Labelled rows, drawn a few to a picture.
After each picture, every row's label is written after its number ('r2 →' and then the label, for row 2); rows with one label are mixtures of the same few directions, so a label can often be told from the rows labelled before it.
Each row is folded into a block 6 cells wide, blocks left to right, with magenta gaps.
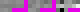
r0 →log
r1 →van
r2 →log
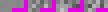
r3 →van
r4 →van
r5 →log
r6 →van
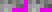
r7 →log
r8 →log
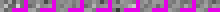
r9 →van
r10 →van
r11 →van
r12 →van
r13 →log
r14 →van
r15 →van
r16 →van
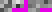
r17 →van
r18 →van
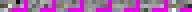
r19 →van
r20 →van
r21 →van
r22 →log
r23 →log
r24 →log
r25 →log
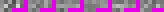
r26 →van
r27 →van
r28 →log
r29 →log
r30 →log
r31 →van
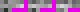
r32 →log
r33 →log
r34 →log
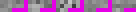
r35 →van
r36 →log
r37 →van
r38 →log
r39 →log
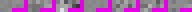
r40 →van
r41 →log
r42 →log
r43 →van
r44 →van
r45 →van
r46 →log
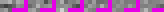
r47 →log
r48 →van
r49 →log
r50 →van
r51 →van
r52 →log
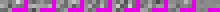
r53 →van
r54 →log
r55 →van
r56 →van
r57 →van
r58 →van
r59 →van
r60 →log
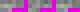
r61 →log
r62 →van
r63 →log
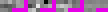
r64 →log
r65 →van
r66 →log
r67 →log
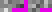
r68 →log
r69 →van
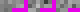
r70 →log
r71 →van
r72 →van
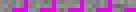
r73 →van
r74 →van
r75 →log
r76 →van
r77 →log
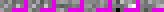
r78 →van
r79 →van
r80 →log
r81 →van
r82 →log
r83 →log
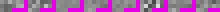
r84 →log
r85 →van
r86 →van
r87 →log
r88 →van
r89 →van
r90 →log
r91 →van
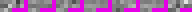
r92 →van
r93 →log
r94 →van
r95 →log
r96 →log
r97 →log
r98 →van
